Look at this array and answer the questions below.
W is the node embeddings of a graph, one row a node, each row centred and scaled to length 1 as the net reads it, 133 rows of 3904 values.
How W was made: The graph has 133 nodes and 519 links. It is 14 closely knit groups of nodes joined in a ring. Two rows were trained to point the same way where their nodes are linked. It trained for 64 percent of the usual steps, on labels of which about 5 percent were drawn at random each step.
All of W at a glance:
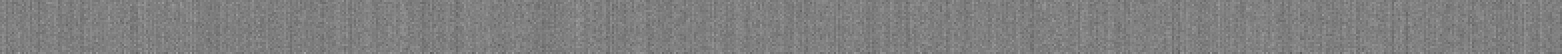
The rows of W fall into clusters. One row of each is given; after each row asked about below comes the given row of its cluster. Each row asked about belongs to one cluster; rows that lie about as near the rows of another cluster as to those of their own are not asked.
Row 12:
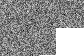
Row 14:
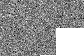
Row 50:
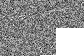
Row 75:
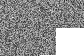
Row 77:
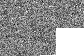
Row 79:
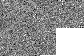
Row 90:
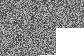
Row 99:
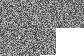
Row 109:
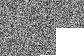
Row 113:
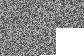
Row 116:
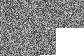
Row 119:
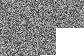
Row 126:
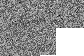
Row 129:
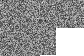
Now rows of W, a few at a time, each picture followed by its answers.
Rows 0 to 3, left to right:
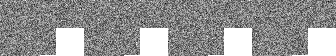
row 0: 77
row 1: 50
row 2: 129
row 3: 113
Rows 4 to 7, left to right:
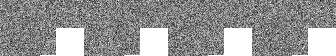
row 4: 126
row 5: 116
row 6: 75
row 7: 126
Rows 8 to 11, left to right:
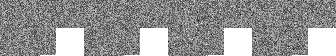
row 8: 116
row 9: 75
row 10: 109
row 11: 109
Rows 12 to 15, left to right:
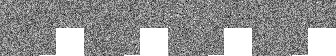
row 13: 126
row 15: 113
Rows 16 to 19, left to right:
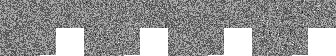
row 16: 75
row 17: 12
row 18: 79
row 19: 109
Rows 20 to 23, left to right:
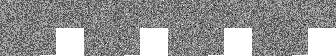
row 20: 12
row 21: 109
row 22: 116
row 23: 126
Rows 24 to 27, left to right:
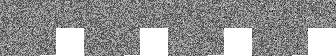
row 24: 113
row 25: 14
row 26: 77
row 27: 109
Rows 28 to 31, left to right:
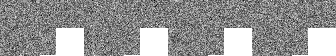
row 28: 75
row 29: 99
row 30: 119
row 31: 14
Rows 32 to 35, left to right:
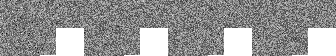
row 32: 126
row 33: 50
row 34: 75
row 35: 77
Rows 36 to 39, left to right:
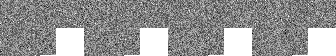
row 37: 12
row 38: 116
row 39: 116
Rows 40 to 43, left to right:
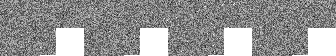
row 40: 77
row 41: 75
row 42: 14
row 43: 50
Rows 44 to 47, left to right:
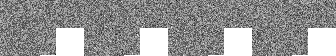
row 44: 126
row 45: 50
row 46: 119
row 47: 75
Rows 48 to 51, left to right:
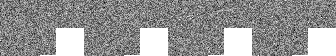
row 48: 116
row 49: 119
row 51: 119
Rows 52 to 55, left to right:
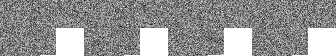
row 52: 109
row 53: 109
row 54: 77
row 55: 129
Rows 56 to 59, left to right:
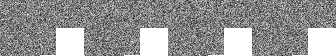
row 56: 129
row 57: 126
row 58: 126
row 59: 99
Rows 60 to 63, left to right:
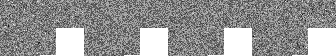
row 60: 75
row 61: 119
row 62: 113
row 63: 109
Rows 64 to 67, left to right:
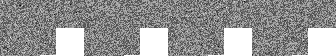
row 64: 113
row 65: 79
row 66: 113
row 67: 77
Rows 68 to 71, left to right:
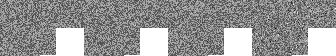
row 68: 12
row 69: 119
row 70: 79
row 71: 126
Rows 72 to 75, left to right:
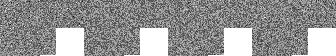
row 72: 99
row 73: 14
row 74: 50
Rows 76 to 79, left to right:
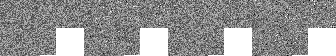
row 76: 90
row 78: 14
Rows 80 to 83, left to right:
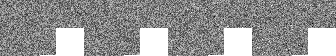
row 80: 12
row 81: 77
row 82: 50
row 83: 113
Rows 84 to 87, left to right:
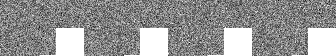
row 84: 75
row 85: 99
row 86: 12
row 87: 129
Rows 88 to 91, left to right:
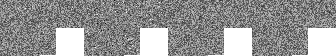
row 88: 12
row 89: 119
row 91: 109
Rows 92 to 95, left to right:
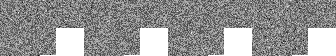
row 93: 77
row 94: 50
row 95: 116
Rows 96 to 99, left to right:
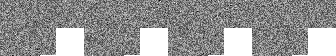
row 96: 116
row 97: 119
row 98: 50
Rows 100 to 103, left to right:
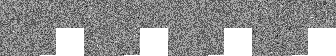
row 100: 12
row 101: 75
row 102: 116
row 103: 12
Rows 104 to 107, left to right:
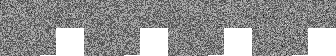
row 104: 14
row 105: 119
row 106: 79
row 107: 113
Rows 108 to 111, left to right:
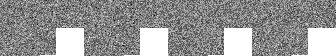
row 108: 77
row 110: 129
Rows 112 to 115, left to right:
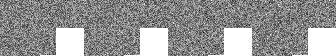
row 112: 129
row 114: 50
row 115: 126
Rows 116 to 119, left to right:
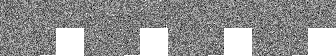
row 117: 79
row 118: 119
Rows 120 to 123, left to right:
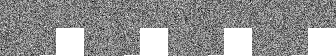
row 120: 75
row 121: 116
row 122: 12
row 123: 90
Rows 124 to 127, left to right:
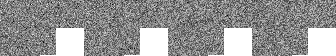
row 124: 14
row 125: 116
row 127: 90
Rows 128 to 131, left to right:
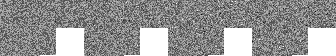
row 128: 113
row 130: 50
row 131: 50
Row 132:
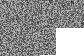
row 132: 12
